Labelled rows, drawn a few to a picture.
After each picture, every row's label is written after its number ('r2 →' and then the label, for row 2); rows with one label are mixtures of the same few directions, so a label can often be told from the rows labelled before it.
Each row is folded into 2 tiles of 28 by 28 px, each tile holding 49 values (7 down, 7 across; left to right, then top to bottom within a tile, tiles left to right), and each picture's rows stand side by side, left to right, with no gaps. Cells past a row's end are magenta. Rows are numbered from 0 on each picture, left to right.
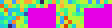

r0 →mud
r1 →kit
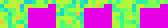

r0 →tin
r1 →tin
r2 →tin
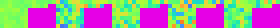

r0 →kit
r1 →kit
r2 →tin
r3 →tin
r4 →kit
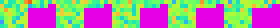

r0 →tin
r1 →tin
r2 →tin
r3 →kit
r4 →kit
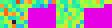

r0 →tin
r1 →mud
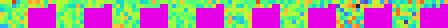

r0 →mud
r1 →tin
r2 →mud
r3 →kit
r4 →kit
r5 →tin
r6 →tin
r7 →tin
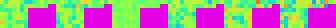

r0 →tin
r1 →tin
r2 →tin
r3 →mud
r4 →kit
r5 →kit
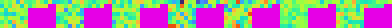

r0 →tin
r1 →mud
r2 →tin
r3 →mud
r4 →mud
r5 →mud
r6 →tin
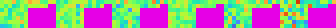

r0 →mud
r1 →tin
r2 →kit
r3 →tin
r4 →kit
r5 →tin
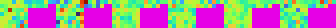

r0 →mud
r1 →tin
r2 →kit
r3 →kit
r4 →kit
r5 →kit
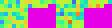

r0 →tin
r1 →tin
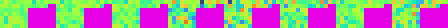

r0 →kit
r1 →kit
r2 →mud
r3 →kit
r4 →kit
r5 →kit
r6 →kit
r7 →tin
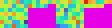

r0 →tin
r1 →mud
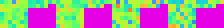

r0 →mud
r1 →kit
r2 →kit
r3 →mud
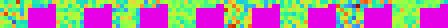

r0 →tin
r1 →tin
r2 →kit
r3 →tin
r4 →kit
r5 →tin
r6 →tin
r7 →mud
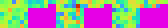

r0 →mud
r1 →tin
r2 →kit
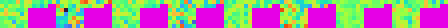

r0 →tin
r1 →mud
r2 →tin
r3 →tin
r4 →tin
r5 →kit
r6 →tin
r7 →kit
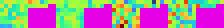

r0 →mud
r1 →kit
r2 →kit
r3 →tin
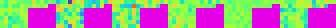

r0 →kit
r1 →mud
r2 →tin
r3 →kit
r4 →mud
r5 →kit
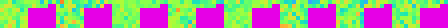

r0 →kit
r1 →kit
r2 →mud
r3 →mud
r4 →mud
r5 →mud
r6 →tin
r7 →tin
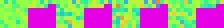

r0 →kit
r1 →tin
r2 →kit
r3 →tin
